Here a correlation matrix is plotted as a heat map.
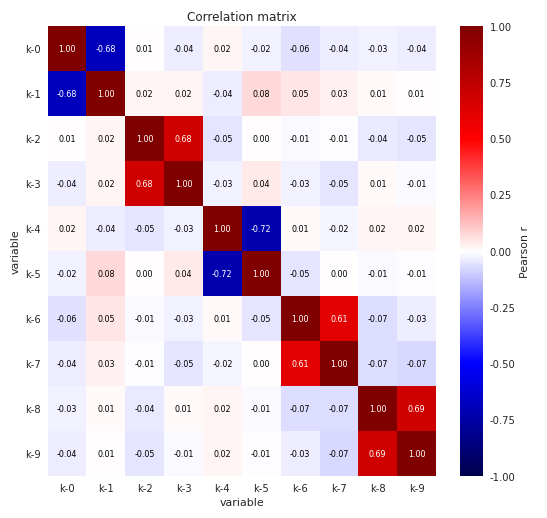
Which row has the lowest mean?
k-0
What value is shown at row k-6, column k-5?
-0.05
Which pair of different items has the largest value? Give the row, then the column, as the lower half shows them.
k-9, k-8
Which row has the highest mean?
k-3
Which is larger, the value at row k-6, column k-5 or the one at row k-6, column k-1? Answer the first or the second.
the second
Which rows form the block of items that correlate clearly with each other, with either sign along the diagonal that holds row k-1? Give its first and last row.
k-0 to k-1
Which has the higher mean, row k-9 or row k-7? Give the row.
k-9
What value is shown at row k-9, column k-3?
-0.01
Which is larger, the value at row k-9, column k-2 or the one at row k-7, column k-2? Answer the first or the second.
the second
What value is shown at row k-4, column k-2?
-0.05
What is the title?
Correlation matrix
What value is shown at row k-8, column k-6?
-0.07
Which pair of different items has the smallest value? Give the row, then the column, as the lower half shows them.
k-5, k-4
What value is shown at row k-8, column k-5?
-0.01
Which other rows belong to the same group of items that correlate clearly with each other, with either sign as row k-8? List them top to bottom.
k-9
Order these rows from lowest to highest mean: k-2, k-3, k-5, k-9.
k-5, k-9, k-2, k-3
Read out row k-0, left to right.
1.00 -0.68 0.01 -0.04 0.02 -0.02 -0.06 -0.04 -0.03 -0.04
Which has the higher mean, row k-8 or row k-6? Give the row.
k-8
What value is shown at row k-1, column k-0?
-0.68
